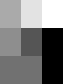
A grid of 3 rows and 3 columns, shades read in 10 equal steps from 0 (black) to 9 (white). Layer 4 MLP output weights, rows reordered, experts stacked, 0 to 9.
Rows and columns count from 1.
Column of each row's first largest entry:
3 1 1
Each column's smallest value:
4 3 0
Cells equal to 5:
1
